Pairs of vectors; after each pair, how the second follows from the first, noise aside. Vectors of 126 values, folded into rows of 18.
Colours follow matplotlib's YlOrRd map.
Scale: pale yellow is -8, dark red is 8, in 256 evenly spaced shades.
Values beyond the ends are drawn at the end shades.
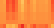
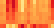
scaled up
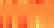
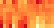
scaled up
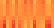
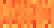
sign-scrambled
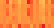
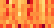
scaled up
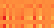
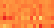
sign-scrambled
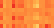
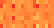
sign-scrambled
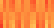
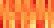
scaled up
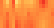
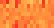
sign-scrambled
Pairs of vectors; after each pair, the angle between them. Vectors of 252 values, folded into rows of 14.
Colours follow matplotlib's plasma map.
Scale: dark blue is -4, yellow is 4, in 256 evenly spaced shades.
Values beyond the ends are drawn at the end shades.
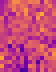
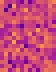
orthogonal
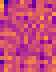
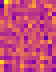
nearly opposite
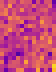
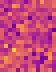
partly opposed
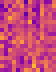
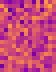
partly opposed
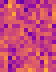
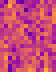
nearly parallel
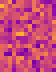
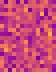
orthogonal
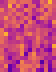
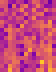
nearly opposite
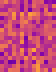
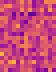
nearly opposite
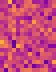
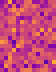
nearly parallel
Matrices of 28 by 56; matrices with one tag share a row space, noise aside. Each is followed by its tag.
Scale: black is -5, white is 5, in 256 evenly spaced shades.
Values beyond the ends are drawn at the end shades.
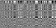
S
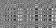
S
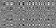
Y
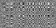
Y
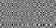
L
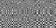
L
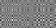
L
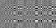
S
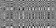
Y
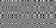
L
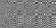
S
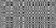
Y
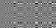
S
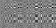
S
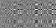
S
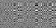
S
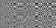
S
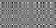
L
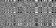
S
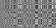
S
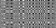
Y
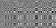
S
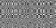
L
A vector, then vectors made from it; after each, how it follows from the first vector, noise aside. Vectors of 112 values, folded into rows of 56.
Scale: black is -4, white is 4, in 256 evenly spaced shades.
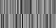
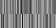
copied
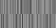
shrunk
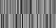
copied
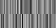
copied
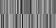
copied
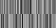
copied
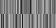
copied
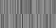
shrunk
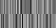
copied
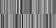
copied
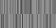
shrunk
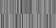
shrunk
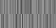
shrunk
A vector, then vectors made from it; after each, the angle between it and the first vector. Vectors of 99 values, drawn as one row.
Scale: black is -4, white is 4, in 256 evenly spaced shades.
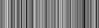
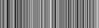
orthogonal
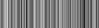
nearly parallel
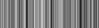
partly aligned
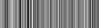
partly opposed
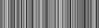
nearly parallel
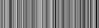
partly aligned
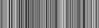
partly aligned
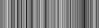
nearly parallel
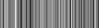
partly aligned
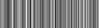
partly opposed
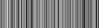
nearly parallel
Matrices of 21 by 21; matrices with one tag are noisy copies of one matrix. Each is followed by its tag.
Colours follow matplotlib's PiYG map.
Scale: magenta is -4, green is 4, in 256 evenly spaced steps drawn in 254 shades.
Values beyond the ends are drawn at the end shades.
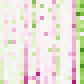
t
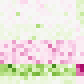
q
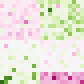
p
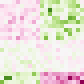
p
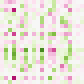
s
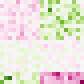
p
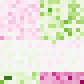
p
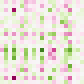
s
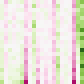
t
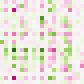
s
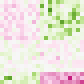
p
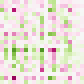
s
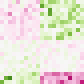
p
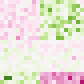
p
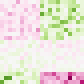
p
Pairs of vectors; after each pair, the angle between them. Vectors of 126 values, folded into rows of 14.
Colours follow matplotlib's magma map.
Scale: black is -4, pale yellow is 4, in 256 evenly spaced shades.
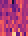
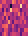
orthogonal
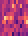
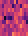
nearly opposite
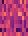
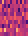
partly opposed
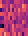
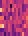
nearly opposite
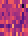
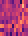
nearly opposite
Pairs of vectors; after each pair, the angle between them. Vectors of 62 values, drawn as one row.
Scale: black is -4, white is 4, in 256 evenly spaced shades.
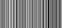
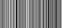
nearly parallel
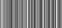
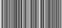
orthogonal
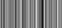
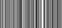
nearly opposite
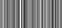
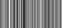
partly aligned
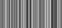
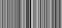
partly aligned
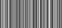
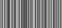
partly opposed
